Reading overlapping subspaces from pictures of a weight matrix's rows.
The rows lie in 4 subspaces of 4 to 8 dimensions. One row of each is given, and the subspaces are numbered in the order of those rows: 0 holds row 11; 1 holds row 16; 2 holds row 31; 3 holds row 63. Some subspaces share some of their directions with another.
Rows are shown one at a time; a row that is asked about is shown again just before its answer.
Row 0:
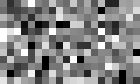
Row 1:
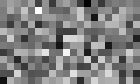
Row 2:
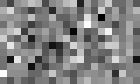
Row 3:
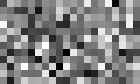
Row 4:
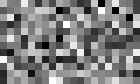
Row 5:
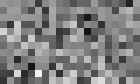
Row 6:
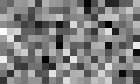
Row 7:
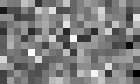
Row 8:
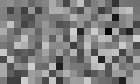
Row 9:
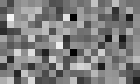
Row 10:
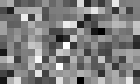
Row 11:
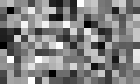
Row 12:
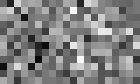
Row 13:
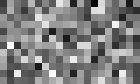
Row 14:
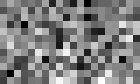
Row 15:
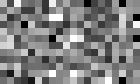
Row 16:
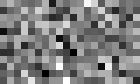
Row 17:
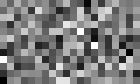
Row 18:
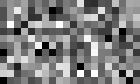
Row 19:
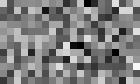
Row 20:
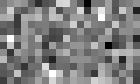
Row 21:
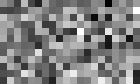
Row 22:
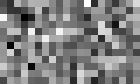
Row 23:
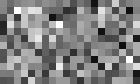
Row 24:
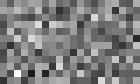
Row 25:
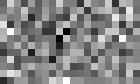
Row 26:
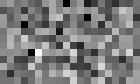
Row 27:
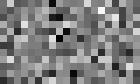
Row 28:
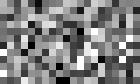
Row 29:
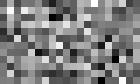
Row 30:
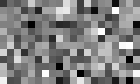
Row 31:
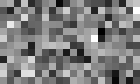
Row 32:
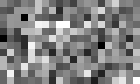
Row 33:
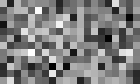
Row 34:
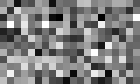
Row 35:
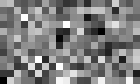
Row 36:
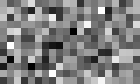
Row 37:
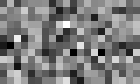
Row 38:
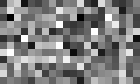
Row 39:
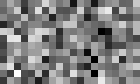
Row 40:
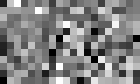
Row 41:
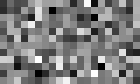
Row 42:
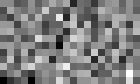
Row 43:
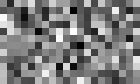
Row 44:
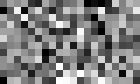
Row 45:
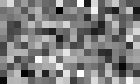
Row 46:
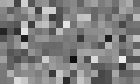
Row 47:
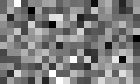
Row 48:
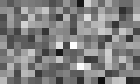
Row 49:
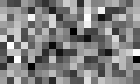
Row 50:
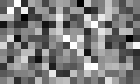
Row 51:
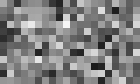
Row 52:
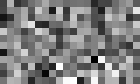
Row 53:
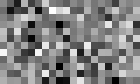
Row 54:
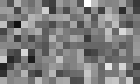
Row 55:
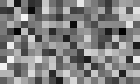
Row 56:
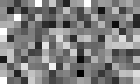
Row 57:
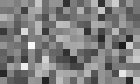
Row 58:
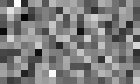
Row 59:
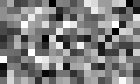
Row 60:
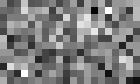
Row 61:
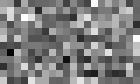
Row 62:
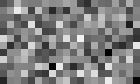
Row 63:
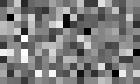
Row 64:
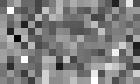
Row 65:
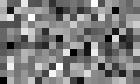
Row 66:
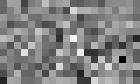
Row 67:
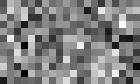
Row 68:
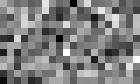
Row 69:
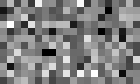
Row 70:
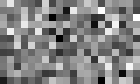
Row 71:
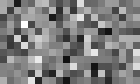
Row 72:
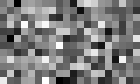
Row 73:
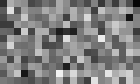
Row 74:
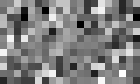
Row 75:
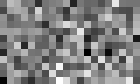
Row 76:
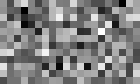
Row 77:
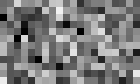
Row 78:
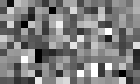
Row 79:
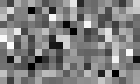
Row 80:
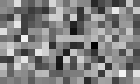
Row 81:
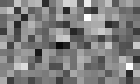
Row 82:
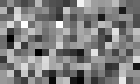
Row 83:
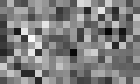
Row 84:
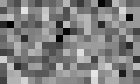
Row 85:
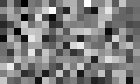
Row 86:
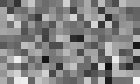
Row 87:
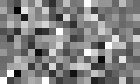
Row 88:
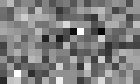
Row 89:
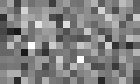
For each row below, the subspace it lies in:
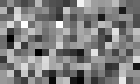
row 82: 3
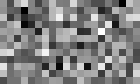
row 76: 3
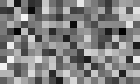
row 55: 2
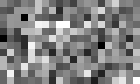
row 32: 3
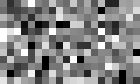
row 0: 3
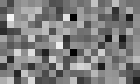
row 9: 1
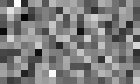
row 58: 2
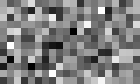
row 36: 0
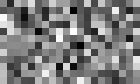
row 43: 3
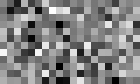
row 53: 2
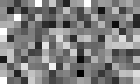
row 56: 3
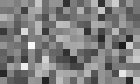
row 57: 3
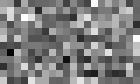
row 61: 3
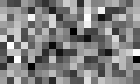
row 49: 0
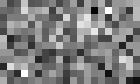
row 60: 2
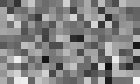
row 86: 1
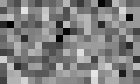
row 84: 3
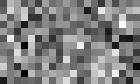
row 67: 2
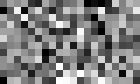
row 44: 2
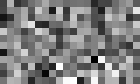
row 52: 3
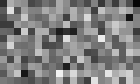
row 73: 3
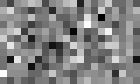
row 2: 0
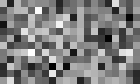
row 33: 1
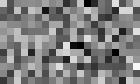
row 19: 2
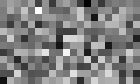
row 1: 3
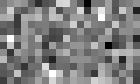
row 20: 3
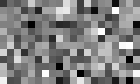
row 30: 2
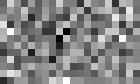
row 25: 1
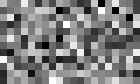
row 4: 3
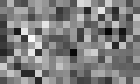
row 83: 2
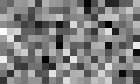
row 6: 3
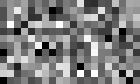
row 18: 2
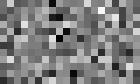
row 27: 1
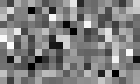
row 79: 0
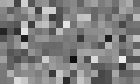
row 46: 3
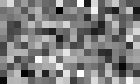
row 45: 2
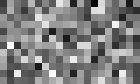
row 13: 3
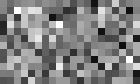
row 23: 2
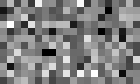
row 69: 2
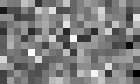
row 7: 3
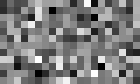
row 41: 3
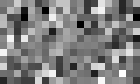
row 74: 3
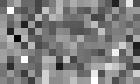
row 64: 2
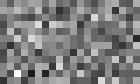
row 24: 2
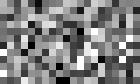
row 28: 3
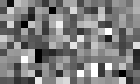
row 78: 2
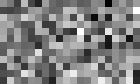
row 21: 2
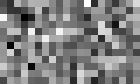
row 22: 3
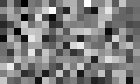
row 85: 2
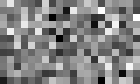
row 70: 1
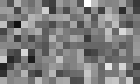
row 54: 2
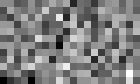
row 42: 1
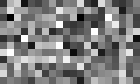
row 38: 3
